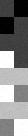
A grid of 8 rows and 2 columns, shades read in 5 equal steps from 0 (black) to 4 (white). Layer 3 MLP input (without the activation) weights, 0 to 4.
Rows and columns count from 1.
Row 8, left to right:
2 4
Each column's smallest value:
0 0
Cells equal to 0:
2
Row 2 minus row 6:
-4 -1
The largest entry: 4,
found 3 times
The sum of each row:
1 1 2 5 6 6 6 6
